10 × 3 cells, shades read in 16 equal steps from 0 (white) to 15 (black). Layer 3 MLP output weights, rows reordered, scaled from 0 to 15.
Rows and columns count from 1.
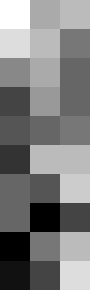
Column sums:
89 77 62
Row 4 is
11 6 9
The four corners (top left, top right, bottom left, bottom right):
0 4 14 2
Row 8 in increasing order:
9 11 15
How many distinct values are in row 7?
3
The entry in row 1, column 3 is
4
